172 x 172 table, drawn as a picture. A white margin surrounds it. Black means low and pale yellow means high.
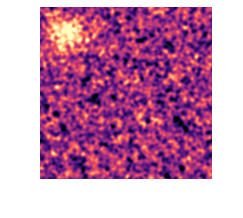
Ninth with the highest average: top left. Bumps: one, in the top left. Stripes: none. Grain: blotchy.
